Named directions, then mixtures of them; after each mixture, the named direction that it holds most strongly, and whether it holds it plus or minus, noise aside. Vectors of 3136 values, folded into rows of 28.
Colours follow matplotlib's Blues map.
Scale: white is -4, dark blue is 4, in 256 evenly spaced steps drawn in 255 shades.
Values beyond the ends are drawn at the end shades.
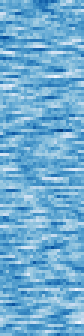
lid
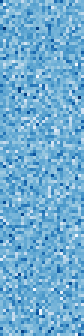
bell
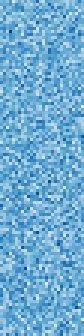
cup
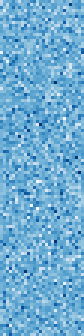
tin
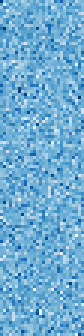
bell, plus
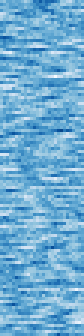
lid, plus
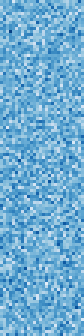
cup, plus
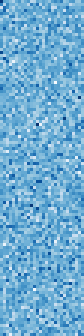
tin, minus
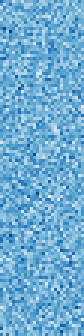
cup, plus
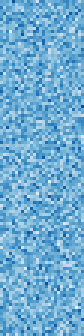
cup, minus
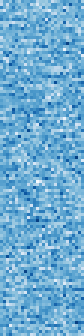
tin, plus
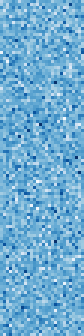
tin, plus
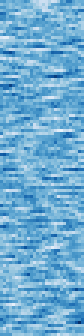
lid, minus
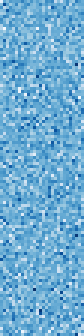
bell, minus
